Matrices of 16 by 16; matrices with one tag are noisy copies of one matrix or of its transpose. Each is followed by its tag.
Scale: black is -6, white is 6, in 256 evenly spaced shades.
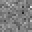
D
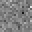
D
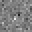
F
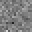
D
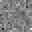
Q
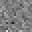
D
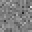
D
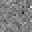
D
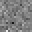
D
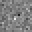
F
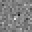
F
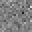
D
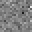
D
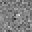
F
